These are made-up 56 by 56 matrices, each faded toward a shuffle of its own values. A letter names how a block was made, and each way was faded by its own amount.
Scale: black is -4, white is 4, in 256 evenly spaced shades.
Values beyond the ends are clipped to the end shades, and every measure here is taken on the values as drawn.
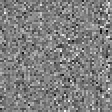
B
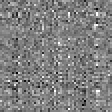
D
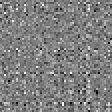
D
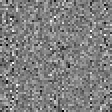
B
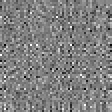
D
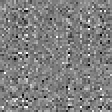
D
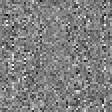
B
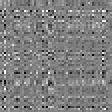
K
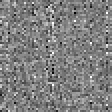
B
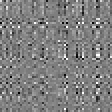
K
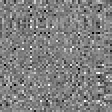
D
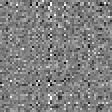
D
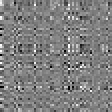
K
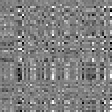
K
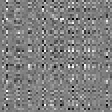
K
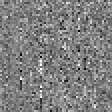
B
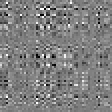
K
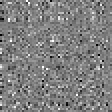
D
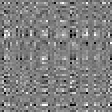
K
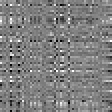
K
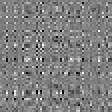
K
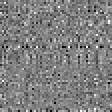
D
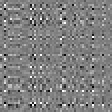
K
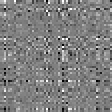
K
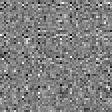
D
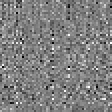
D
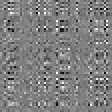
K
